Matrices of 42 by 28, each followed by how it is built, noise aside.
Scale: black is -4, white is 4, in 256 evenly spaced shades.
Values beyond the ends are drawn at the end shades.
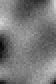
smooth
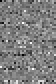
uneven rows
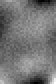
smooth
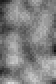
smooth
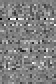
uneven rows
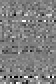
uneven rows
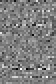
uneven rows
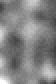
smooth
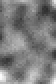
smooth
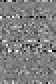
uneven rows
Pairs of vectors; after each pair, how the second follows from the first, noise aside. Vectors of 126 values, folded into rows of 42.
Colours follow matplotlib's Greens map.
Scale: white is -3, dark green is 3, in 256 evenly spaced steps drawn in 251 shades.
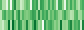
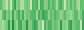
shrunk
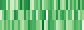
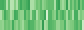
shrunk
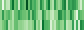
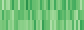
shrunk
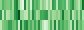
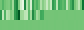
partly zeroed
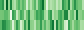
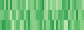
shrunk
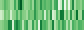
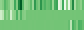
partly zeroed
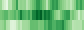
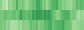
shrunk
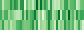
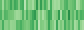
shrunk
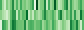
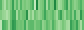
shrunk
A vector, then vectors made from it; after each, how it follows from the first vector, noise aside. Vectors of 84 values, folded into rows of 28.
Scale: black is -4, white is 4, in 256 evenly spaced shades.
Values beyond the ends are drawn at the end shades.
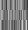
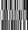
scaled up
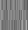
shrunk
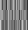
copied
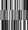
scaled up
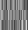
copied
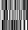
scaled up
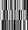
scaled up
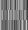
copied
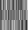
negated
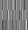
partly zeroed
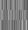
shrunk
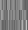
shrunk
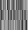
negated
